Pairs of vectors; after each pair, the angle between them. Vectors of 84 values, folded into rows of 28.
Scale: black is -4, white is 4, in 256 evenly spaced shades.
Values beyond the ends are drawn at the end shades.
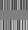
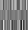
nearly opposite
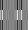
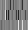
orthogonal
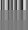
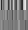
nearly parallel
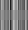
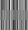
nearly opposite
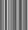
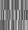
orthogonal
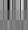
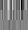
nearly opposite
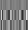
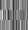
orthogonal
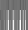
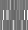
orthogonal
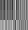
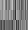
nearly opposite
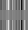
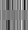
nearly opposite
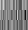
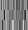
partly aligned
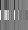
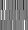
orthogonal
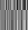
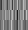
partly opposed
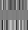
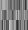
partly aligned
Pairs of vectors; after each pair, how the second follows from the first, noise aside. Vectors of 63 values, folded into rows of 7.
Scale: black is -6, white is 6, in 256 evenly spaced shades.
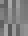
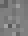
partly zeroed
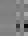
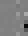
partly zeroed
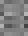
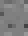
partly zeroed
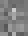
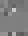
partly zeroed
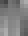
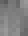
shrunk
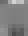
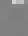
partly zeroed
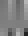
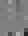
partly zeroed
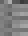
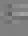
partly zeroed
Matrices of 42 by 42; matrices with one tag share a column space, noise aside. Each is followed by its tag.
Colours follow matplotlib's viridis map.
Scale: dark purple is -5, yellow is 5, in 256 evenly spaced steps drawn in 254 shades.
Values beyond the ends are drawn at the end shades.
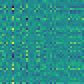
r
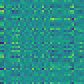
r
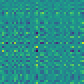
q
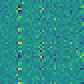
r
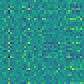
r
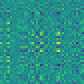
q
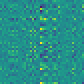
r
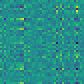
r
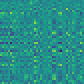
q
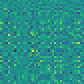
q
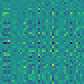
q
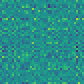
r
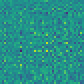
q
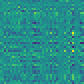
q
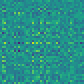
q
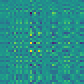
q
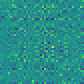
r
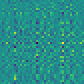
q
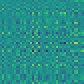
q
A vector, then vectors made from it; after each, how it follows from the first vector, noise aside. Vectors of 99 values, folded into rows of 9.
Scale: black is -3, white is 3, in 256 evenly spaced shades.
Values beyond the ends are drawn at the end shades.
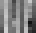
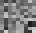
sign-scrambled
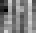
reversed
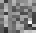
sign-scrambled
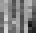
copied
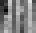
reversed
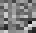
sign-scrambled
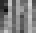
reversed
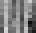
copied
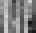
copied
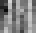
reversed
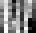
scaled up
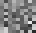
sign-scrambled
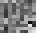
sign-scrambled
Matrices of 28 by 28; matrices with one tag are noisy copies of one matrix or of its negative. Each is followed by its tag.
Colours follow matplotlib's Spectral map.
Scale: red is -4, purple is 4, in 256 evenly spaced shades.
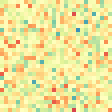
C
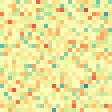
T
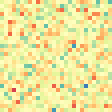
T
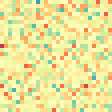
T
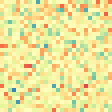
T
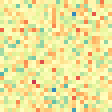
C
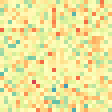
C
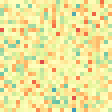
C
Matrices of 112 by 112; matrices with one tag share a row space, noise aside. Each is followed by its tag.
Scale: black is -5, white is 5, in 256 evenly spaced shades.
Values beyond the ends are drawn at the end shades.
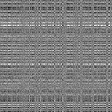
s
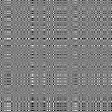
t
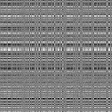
s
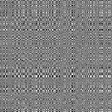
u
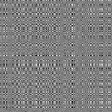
u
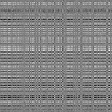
s
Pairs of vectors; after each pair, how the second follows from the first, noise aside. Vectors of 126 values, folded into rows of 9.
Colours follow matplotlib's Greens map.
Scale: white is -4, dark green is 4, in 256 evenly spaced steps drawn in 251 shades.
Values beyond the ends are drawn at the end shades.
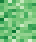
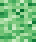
reversed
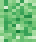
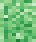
wrapped around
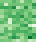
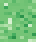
partly zeroed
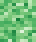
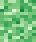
reversed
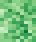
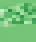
partly zeroed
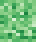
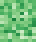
negated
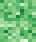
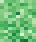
negated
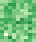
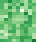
wrapped around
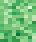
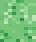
partly zeroed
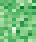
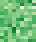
negated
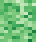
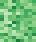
wrapped around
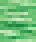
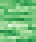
negated
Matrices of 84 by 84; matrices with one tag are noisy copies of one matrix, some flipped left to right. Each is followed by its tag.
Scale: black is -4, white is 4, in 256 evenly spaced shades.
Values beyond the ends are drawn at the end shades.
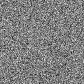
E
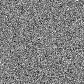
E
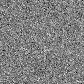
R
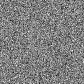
E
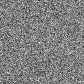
R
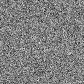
R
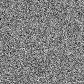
R
